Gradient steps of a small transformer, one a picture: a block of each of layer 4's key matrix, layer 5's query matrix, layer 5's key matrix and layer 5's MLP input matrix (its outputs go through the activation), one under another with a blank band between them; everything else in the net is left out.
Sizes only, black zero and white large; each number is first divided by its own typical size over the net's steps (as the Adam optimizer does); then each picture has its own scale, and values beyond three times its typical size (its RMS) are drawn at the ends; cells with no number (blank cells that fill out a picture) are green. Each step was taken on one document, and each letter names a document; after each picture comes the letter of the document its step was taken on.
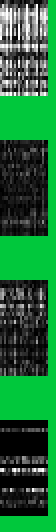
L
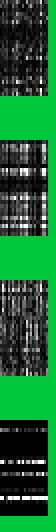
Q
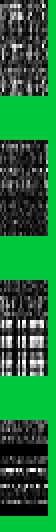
L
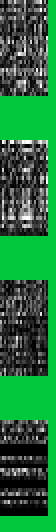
L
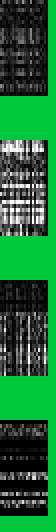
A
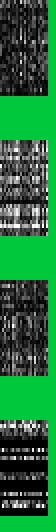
A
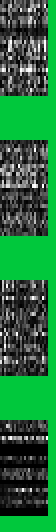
L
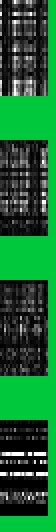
Q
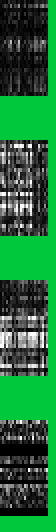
L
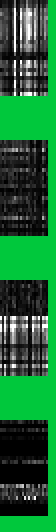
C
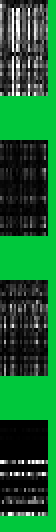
C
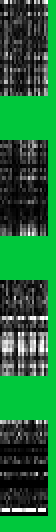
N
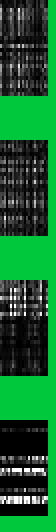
C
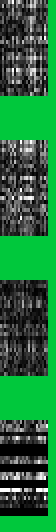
N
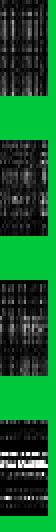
Q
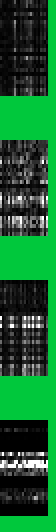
Q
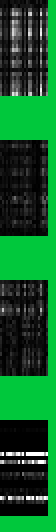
Q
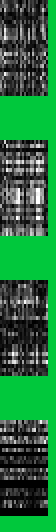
A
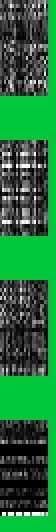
L
